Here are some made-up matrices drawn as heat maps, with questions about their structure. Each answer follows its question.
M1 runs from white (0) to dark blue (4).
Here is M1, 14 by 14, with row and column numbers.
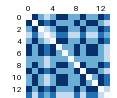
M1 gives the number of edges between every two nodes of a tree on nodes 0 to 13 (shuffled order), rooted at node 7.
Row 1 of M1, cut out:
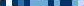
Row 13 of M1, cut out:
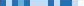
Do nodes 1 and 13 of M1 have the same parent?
no
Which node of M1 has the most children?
3
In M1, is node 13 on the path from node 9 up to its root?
yes
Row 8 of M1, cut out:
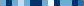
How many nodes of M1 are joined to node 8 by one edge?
1
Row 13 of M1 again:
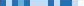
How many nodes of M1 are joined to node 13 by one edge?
6
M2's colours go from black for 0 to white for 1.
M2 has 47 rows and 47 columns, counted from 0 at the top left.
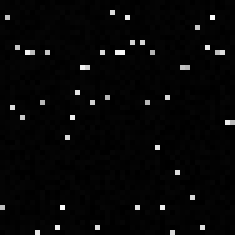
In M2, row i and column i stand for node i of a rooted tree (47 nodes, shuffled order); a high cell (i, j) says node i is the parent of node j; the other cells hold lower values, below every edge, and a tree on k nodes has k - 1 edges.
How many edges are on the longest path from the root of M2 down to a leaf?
6
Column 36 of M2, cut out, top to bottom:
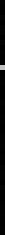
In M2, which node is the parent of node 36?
13
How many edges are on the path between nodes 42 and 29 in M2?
5
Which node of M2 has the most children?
10
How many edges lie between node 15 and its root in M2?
3
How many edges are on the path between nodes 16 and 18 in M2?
7
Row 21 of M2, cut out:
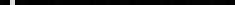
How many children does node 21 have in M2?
1
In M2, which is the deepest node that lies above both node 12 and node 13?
41
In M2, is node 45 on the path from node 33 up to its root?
yes
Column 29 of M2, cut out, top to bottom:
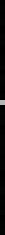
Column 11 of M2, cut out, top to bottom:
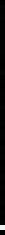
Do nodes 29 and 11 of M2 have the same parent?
no
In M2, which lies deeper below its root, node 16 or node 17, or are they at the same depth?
the same depth
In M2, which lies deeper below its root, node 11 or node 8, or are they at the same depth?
node 11
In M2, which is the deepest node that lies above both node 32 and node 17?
41
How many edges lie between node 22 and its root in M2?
6
